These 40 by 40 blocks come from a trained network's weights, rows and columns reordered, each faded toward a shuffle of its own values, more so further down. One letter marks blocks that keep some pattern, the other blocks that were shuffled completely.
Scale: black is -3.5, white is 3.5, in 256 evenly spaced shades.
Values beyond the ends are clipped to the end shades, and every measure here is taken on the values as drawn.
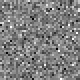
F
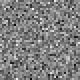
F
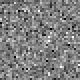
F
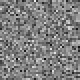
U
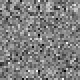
U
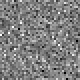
F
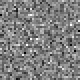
F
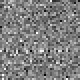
U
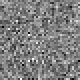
U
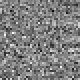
U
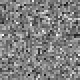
U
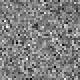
U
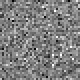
U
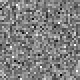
F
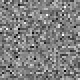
U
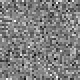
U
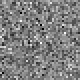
U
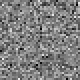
U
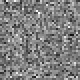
U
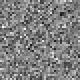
F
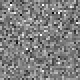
F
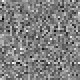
U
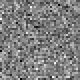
U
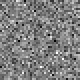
F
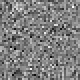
U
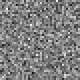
F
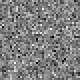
F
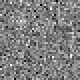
F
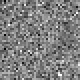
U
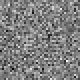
U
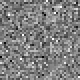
U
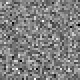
U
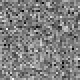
U
